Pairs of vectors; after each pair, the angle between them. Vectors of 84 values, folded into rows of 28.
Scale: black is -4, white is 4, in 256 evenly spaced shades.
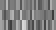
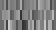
nearly opposite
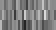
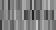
partly opposed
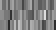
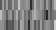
orthogonal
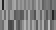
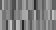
partly opposed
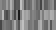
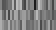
orthogonal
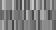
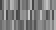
orthogonal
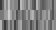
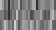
nearly opposite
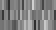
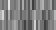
nearly opposite
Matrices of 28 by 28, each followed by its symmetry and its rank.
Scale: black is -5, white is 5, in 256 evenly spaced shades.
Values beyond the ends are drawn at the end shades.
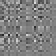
antisymmetric, rank two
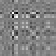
symmetric, rank two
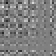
antisymmetric, rank two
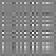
symmetric, rank one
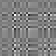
symmetric, rank one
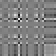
symmetric, rank one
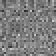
neither, rank five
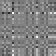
symmetric, rank two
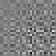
antisymmetric, rank two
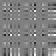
symmetric, rank one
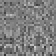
neither, rank five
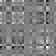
symmetric, rank two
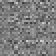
neither, rank five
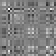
symmetric, rank two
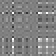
symmetric, rank two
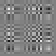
symmetric, rank one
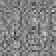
neither, rank five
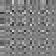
antisymmetric, rank two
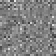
neither, rank five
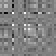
symmetric, rank two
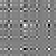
symmetric, rank two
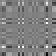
symmetric, rank one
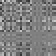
antisymmetric, rank two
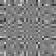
antisymmetric, rank two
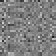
neither, rank five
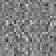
neither, rank five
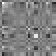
symmetric, rank two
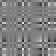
symmetric, rank one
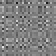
antisymmetric, rank two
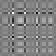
symmetric, rank one
